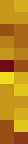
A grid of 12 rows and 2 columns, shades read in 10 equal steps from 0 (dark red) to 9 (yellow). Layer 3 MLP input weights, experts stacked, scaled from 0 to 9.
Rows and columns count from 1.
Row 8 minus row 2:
0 2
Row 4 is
5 4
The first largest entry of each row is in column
2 1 2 1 1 2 1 2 1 2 2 1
